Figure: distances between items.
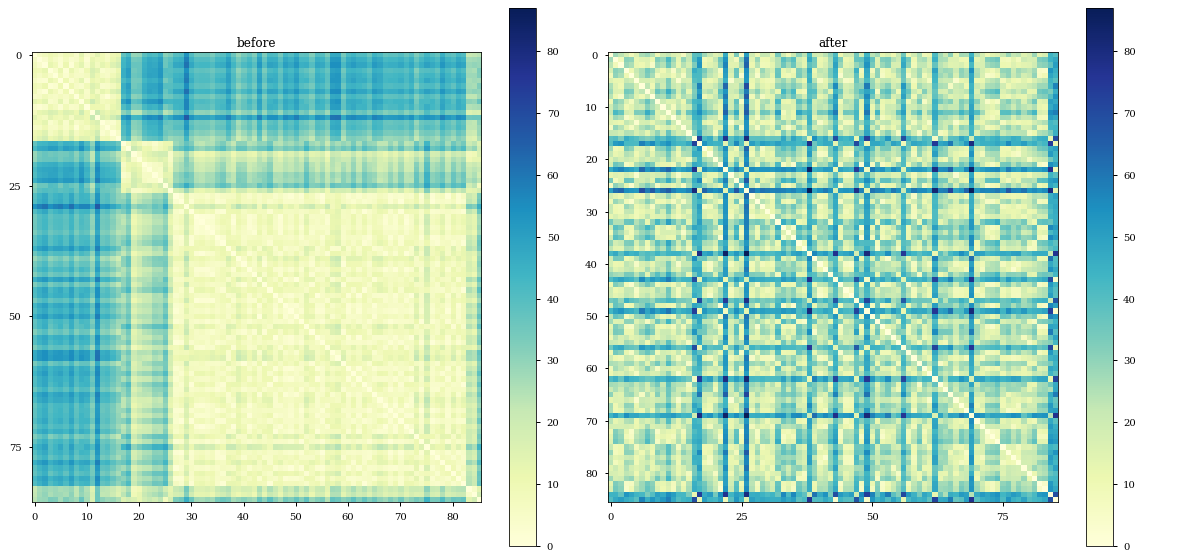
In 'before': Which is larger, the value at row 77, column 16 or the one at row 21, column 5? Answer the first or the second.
the second
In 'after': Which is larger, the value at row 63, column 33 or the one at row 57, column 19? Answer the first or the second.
the first
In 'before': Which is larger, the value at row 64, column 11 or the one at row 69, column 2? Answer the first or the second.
the second
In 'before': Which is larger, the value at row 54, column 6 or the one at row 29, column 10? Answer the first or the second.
the second
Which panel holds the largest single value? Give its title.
after
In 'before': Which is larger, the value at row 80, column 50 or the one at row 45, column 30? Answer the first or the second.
the first
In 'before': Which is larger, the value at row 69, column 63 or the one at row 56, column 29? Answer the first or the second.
the second
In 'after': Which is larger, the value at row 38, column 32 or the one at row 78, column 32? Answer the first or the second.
the first
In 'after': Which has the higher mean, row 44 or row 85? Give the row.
85
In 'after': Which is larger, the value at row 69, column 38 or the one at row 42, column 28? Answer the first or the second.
the second
